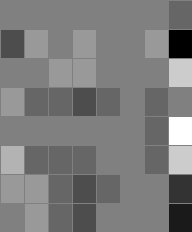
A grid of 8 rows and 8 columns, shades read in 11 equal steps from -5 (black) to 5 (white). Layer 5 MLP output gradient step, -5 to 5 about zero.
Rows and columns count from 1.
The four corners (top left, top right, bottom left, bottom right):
0 -1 0 -4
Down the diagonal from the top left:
0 1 1 -2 0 0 0 -4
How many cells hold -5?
1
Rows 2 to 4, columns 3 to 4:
0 1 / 1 1 / -1 -2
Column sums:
2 1 -3 -5 -2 0 -2 -2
